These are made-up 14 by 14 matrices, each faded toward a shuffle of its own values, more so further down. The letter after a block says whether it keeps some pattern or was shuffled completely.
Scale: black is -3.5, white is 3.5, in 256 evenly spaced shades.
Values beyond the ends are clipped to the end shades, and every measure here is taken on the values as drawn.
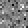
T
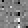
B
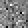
T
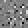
B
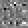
B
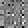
B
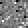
T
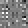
B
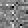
B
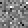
T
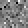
T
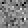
T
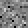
T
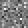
T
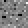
T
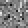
T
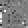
B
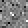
T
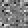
B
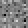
B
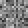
B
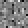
B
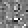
B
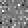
T
